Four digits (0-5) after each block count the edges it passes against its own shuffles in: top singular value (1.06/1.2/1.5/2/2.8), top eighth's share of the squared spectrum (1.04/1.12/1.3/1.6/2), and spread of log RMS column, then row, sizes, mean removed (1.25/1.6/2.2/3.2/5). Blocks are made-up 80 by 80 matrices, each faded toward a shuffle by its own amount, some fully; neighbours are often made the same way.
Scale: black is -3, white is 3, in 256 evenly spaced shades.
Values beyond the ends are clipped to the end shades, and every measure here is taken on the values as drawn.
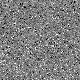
0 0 0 0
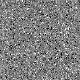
1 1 2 1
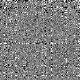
2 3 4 3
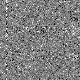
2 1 2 1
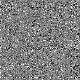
1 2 2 2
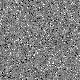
0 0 0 0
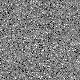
0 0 0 0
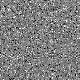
3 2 1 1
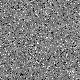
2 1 0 0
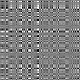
5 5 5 5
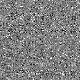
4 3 1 2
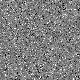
2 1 0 0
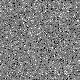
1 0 0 0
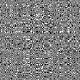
4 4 3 3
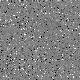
3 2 0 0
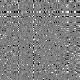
5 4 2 3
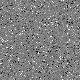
2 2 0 0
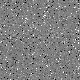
3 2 0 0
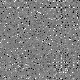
4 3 1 1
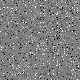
3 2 1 1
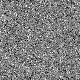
0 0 0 0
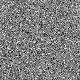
2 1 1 0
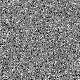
1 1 0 0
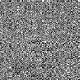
4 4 2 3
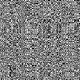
4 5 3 3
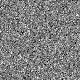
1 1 0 0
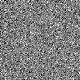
3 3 1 1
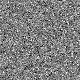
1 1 0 0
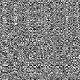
4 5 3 3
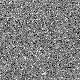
1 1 0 0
